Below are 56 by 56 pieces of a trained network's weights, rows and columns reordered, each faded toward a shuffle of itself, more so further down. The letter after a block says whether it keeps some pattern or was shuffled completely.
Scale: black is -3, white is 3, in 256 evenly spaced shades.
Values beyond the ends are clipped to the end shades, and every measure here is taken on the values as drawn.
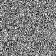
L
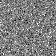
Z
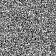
Z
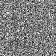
L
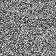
Z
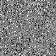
L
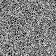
Z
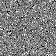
Z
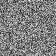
Z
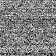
L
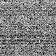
L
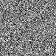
L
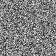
Z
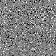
L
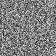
L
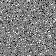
Z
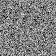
Z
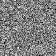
L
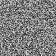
Z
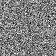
Z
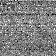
L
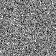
Z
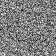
Z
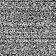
L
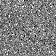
Z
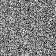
L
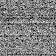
L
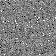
Z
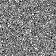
Z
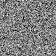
Z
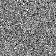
L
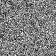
Z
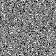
L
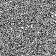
Z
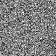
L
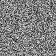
Z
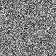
L
